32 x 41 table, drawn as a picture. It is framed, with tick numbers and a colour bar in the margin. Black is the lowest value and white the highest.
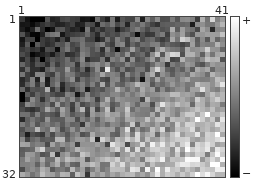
The texture is fine-grained noise. The top left is the ninth with the lowest average. On average the colour sits 50% of the way up the scale. Values rise toward the bottom right.
